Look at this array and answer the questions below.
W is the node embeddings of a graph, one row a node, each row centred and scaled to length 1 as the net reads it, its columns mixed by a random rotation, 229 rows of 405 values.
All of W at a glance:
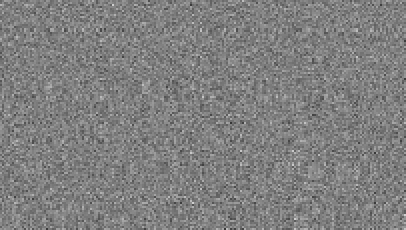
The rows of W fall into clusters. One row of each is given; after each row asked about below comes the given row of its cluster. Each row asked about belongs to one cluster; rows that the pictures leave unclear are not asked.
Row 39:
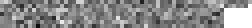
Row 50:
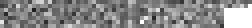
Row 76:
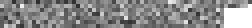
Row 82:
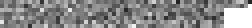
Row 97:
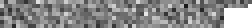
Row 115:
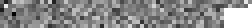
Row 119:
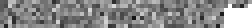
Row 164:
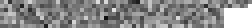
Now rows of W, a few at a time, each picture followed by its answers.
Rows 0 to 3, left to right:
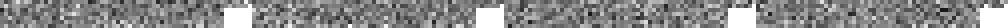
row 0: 115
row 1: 82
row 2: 119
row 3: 115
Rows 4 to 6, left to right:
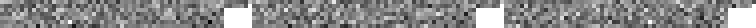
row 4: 39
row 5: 39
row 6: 76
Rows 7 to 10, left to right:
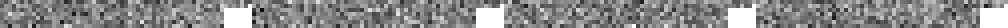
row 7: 50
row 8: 97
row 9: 164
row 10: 76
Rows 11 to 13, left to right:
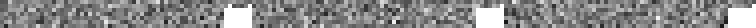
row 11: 119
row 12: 50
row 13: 97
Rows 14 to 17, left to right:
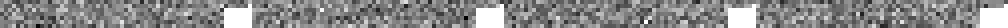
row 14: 39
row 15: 82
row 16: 50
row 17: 76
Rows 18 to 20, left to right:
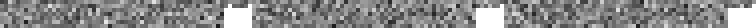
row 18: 119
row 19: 164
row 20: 164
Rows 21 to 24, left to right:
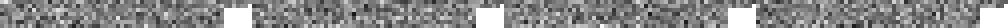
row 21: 39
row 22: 50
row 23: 82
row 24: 97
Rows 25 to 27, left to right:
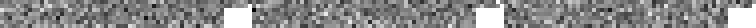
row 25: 82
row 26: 115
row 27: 97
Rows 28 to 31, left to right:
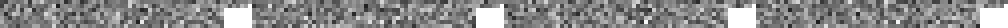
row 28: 50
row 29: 50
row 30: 50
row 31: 50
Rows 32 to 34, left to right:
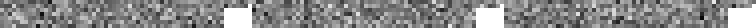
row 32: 39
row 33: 115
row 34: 76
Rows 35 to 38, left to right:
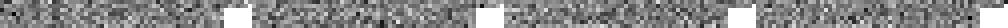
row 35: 115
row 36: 76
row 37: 82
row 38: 82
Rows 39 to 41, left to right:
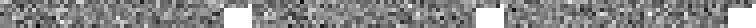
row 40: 39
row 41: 97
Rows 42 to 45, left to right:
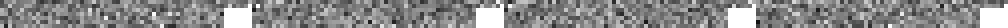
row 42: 119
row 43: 115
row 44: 115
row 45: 97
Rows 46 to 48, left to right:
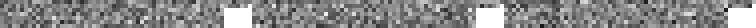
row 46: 50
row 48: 39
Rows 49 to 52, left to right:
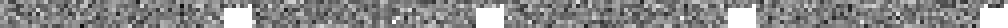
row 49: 164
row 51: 164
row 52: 119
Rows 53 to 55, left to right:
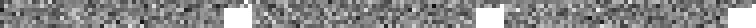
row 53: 115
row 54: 164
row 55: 82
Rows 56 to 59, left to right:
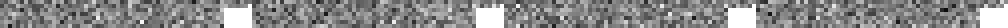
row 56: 50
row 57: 50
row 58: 39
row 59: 115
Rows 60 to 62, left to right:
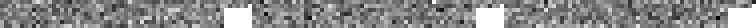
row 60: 50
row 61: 115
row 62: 82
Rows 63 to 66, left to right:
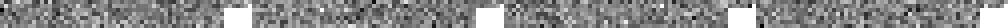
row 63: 115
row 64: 82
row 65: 39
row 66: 119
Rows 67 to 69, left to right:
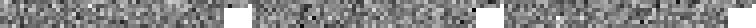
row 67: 76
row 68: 39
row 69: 50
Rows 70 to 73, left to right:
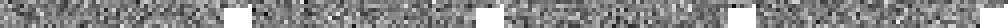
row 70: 164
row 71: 115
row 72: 76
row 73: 50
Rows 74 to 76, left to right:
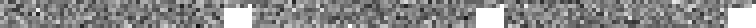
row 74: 164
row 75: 82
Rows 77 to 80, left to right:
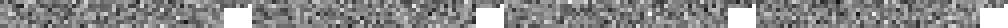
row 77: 164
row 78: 97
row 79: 97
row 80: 50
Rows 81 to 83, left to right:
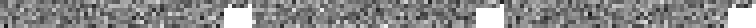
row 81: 119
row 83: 119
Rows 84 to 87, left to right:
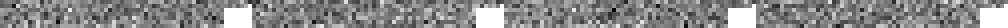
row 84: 82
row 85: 50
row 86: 82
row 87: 164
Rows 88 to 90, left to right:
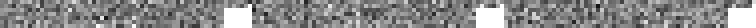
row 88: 82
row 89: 115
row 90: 119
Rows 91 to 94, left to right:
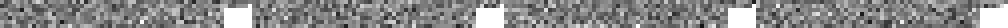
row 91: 50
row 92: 119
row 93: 82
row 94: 76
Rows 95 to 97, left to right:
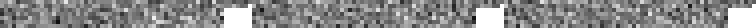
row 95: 97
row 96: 97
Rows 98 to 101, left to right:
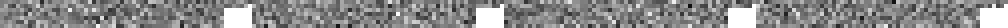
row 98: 82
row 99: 97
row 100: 97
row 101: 164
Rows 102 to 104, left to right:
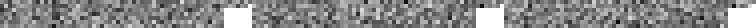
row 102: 115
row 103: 76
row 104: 76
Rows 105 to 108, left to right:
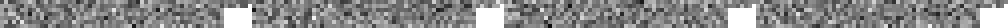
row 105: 164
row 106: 115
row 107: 164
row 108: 164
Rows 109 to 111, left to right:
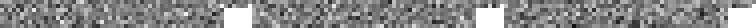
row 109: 39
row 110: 164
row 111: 76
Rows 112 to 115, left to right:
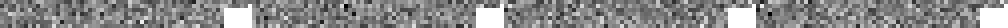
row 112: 50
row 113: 119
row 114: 115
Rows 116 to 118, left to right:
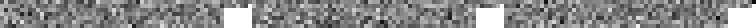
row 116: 164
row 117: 76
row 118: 82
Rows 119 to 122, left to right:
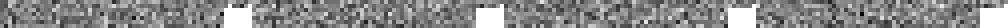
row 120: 76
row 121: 50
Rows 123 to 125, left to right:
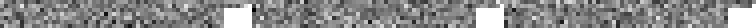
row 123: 76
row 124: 115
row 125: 97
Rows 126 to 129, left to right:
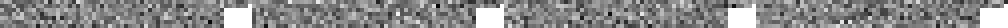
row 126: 39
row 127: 97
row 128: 76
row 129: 82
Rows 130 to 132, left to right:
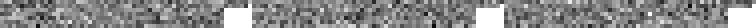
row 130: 39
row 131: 82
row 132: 97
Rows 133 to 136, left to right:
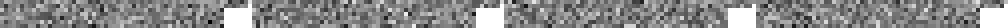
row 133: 39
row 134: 119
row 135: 164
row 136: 39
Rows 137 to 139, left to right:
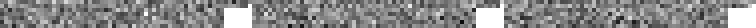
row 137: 97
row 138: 39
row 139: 76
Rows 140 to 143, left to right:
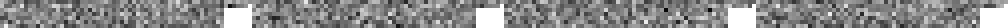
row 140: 76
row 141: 76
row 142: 50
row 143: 76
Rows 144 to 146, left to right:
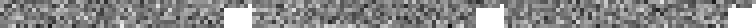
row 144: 39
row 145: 82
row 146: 119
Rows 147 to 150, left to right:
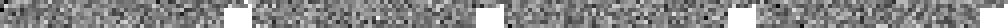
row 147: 115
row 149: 119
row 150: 164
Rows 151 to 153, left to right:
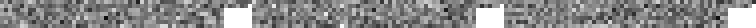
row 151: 164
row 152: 76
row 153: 82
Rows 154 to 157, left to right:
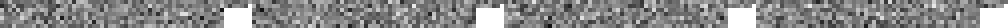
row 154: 39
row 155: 97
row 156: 164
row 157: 76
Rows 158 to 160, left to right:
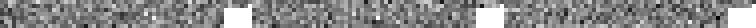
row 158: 97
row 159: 76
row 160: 82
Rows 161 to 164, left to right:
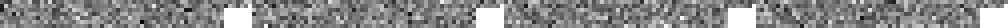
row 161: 115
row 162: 39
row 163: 164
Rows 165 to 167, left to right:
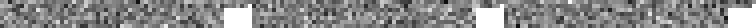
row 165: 164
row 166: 50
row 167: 97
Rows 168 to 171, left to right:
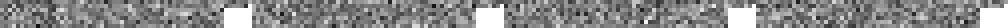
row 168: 39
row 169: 164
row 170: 50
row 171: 39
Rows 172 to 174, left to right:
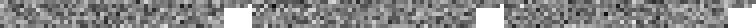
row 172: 164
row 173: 39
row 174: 50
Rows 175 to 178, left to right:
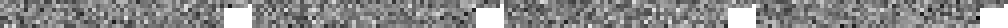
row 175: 76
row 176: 39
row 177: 50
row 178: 97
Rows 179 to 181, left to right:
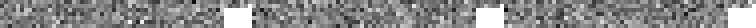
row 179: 50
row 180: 97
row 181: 115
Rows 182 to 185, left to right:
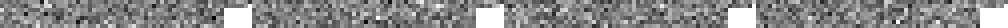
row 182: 82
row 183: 76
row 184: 39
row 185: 50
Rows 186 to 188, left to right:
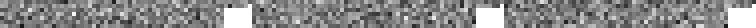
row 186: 76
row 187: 97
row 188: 50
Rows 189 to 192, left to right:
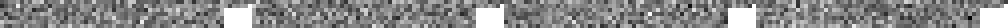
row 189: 50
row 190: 164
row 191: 97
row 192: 82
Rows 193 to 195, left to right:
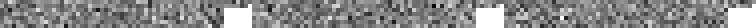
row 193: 97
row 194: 164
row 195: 39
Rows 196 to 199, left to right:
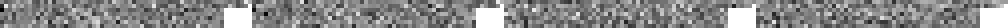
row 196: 115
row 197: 115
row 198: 76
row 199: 76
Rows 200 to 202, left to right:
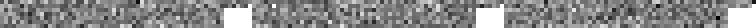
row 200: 164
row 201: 76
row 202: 82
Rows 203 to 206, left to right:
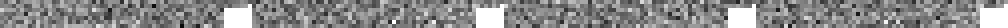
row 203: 82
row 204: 50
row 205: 97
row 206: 50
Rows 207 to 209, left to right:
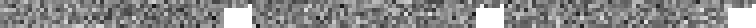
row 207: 82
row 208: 119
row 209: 50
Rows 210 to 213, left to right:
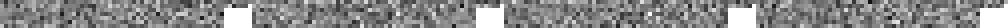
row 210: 119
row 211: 97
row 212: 97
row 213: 119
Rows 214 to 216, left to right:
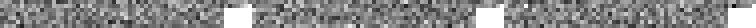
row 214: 76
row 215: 82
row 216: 76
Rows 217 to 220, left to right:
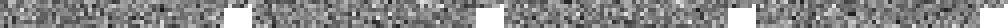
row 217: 119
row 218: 76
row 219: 76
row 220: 115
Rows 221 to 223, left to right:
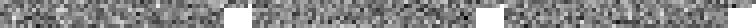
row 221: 39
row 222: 82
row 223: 76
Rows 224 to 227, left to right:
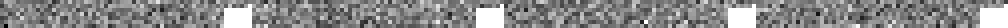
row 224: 119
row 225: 76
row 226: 50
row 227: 82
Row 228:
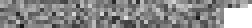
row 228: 76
